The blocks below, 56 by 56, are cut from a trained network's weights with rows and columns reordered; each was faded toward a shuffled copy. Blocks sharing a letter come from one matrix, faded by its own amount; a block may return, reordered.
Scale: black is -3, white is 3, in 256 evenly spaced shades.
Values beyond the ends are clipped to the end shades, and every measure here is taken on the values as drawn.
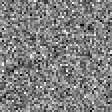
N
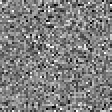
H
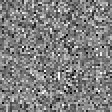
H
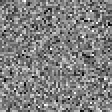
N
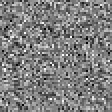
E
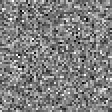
N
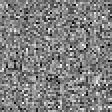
H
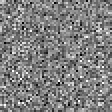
H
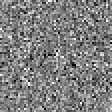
H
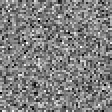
N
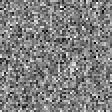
N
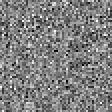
H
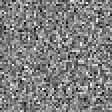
N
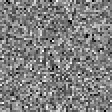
N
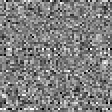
E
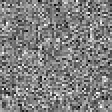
E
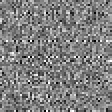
E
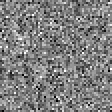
N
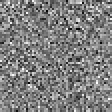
E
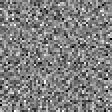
E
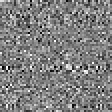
E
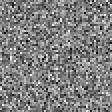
N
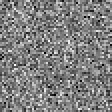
N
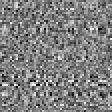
E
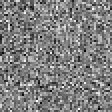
E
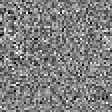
E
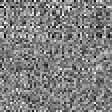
E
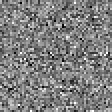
E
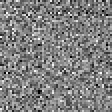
E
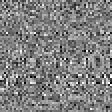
E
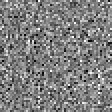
H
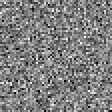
N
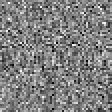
E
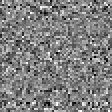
E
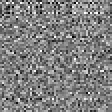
E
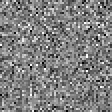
H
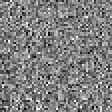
E
